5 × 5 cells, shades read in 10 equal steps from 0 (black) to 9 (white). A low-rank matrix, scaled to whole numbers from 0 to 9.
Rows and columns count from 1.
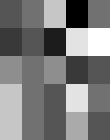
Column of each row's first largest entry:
3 5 1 4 1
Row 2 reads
2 3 1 8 9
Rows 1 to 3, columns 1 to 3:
3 4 7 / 2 3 1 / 5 4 5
